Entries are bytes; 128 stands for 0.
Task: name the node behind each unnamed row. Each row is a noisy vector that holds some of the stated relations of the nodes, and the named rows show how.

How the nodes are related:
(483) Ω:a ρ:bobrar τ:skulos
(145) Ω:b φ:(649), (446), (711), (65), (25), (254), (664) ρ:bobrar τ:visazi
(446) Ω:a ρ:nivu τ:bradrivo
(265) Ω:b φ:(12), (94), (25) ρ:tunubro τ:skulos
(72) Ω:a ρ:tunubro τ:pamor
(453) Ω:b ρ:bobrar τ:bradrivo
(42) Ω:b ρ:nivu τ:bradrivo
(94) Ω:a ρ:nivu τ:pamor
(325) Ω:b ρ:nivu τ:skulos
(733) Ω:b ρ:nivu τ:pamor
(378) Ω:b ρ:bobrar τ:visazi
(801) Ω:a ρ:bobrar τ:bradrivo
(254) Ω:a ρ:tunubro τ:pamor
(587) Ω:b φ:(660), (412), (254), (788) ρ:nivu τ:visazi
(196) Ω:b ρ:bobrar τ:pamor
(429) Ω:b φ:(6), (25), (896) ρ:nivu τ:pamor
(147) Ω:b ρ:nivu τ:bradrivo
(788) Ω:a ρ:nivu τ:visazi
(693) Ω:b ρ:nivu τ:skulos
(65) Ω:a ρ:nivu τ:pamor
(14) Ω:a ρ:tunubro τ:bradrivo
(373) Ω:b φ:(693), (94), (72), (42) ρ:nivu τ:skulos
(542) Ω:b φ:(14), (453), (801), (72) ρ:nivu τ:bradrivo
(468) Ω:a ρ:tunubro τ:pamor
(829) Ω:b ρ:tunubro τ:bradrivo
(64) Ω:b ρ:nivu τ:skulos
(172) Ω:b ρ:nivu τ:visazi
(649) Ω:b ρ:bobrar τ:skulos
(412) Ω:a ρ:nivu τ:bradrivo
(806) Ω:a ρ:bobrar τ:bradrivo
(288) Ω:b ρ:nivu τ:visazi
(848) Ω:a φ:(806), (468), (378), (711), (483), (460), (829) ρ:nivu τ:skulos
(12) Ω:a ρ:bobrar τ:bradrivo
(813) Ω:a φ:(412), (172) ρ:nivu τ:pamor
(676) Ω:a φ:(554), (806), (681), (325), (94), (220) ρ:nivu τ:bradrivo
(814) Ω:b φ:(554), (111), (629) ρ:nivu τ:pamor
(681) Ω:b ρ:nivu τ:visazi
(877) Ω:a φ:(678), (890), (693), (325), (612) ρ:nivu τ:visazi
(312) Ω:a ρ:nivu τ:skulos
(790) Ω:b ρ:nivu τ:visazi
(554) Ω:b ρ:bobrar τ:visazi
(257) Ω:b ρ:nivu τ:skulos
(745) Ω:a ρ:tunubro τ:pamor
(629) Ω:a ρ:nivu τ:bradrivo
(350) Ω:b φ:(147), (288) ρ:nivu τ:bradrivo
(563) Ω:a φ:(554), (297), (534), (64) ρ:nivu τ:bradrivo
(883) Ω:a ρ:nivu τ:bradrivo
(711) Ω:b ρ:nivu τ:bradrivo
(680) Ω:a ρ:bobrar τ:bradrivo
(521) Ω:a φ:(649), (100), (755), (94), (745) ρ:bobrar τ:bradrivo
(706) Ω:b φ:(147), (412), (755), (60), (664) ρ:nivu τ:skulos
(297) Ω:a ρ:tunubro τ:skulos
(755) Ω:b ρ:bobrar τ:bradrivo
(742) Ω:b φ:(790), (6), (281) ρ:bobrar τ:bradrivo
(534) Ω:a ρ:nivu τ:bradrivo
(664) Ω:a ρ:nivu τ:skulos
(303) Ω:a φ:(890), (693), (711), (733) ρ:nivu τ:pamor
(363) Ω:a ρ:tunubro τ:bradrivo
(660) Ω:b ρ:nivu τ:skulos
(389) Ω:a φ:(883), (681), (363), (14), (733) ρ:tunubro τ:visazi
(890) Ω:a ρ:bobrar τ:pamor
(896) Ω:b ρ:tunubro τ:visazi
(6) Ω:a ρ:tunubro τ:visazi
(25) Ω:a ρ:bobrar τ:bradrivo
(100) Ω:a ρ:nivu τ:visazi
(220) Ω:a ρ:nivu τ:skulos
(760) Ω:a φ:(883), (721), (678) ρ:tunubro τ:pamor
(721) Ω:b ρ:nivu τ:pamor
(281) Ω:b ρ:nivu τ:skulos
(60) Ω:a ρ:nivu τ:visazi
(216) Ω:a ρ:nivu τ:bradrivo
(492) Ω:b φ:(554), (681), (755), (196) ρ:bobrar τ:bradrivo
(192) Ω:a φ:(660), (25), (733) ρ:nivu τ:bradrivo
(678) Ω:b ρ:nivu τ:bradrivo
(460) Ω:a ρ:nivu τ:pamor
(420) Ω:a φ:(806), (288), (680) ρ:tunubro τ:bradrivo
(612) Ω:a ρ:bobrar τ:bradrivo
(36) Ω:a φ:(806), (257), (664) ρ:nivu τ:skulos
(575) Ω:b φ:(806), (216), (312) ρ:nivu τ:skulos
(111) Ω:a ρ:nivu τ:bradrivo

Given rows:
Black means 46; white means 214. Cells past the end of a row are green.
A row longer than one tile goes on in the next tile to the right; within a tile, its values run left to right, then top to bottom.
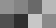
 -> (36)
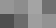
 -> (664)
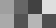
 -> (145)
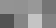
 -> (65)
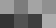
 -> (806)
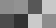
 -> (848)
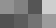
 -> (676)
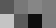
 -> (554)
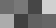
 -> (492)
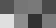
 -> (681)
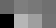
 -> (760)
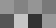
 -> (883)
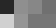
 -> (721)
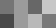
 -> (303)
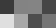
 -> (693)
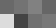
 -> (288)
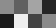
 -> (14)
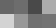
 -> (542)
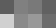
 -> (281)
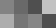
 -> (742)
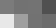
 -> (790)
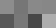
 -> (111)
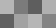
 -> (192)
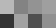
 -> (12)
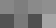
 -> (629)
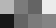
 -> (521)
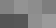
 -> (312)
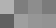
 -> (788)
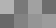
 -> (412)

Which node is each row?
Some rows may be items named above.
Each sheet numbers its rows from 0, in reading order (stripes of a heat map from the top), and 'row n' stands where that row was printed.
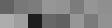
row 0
(453)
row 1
(100)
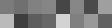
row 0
(378)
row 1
(373)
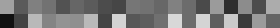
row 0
(420)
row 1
(265)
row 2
(64)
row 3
(587)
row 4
(814)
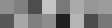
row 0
(877)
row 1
(890)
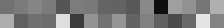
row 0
(649)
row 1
(257)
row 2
(829)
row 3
(813)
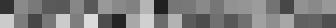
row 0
(325)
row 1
(429)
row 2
(254)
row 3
(755)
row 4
(664)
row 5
(196)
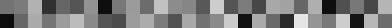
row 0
(468)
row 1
(896)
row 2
(303)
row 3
(877)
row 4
(575)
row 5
(6)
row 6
(575)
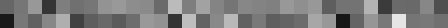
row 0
(297)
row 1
(378)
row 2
(664)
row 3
(25)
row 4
(649)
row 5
(664)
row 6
(468)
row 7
(711)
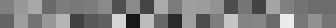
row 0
(94)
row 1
(378)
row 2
(575)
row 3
(890)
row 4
(373)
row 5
(172)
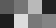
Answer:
(72)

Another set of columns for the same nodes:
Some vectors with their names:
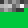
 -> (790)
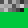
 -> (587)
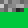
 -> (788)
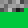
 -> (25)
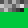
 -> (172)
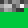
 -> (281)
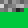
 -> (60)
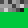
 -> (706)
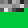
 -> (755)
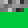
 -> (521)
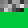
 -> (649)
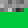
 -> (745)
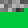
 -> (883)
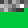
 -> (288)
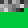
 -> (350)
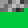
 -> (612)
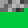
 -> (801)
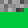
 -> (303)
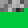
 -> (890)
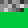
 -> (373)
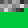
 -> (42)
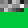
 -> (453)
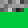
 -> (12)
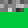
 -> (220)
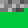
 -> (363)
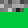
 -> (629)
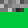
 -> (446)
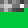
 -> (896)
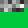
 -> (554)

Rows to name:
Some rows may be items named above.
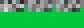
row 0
(814)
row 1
(760)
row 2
(420)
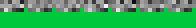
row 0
(755)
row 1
(254)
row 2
(468)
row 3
(575)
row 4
(492)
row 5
(297)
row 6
(521)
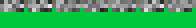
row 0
(429)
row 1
(554)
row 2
(389)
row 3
(664)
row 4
(6)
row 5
(196)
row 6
(65)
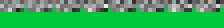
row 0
(94)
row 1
(72)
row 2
(813)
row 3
(711)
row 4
(521)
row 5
(813)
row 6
(814)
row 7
(542)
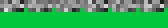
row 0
(755)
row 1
(6)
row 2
(65)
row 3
(145)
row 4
(877)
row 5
(742)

